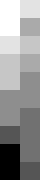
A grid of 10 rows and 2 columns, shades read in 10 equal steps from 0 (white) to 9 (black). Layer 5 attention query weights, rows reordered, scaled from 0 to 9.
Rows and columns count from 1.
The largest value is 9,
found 2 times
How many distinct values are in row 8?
2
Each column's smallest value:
0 1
